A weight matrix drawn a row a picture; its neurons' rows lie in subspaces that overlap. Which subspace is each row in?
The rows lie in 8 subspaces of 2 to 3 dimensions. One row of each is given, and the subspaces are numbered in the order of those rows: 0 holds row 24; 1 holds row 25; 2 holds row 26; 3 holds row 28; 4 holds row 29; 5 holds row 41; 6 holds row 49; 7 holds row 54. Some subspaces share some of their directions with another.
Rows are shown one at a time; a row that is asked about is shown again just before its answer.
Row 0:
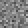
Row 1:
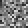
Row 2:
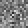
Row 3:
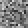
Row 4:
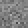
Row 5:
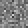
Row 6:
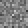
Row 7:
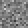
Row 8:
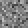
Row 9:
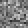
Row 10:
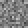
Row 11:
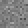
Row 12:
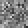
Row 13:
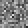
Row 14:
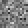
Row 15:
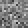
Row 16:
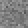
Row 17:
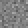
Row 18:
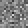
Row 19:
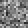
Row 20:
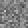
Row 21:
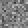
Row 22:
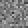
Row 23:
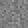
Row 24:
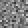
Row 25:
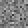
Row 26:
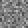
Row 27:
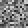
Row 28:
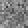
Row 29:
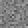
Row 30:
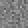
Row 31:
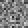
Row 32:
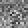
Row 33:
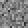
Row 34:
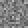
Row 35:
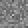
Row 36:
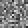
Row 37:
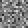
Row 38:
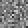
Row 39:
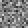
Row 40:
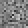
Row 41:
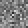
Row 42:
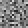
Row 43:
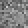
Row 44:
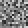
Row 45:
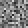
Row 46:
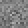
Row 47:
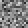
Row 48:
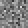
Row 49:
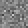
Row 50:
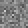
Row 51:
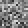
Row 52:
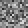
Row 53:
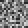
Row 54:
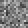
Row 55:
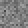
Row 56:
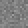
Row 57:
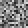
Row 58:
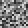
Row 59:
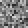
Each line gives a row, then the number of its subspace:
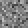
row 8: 0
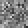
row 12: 3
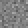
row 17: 0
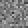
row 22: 7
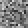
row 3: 3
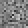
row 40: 7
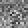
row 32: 5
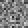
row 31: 6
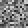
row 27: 1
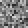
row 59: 0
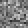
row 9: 7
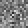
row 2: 5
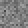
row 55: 7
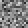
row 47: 2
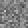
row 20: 7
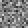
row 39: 2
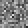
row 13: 3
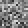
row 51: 5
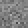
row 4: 5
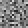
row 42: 3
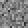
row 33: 6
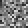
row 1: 4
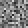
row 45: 4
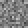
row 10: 6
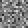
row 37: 2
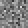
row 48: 4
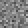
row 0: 0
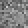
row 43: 3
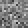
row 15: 5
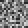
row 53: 6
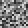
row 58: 2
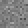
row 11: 1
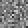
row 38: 2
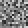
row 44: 7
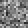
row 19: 7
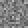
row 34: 6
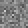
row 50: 7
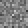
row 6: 0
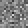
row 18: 1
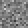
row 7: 2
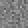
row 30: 4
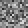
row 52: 0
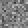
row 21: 0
